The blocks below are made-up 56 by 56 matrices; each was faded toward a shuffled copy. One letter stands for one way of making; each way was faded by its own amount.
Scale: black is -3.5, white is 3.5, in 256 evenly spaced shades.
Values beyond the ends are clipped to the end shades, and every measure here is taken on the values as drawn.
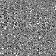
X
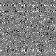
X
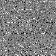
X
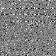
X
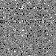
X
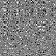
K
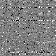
X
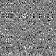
K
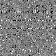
X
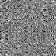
K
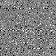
X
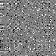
K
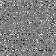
X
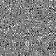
K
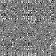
K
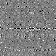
X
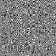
K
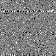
X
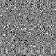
K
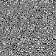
X
